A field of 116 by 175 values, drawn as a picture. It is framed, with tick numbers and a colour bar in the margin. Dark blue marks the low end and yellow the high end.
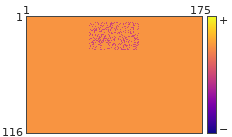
Ninth with the lowest average: top middle. Roughest part: top middle. Histogram: skewed, a long tail of low values. Odd patch: rougher, in the top middle.
